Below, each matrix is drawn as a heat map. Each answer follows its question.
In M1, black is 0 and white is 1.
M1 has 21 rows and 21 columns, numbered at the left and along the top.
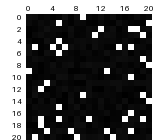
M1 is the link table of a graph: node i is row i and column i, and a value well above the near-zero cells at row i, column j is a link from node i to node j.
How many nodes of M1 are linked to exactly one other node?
12
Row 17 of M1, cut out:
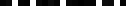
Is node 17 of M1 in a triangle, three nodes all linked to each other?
no
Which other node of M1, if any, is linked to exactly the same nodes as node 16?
node 10
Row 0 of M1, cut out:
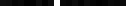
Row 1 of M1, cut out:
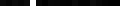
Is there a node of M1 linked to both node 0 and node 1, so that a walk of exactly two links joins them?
no
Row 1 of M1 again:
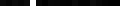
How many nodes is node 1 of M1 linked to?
2
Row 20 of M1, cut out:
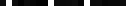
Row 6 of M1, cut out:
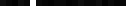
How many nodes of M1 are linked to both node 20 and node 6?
0
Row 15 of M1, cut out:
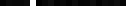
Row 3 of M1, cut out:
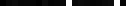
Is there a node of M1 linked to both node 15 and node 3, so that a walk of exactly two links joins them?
no
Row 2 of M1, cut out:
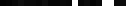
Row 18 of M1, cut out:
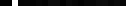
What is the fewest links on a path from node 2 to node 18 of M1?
1
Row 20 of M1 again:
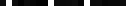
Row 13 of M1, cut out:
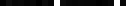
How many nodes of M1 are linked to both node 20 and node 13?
0
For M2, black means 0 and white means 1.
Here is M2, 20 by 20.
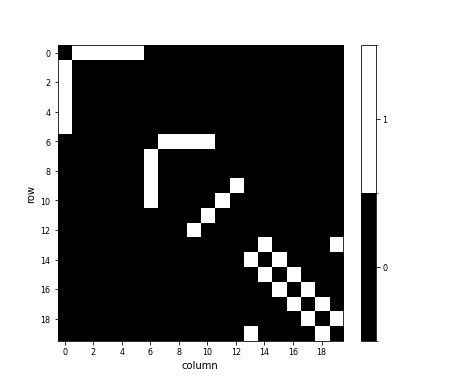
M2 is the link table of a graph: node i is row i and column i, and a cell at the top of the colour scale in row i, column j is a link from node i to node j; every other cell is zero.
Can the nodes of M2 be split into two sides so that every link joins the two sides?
no
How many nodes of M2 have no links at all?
0
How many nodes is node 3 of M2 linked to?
1
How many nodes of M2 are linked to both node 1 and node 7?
0
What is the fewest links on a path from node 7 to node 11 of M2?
3
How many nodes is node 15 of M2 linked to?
2
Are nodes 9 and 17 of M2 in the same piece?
no
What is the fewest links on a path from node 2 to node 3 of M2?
2
